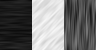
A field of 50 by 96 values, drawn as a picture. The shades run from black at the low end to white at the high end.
It is made of 1 by 3 panels. Panel 1,1: very low, streaked across, faint in contrast. Panel 1,2: very high, slanting up to the right, faint in contrast. Panel 1,3: low, streaked downward.
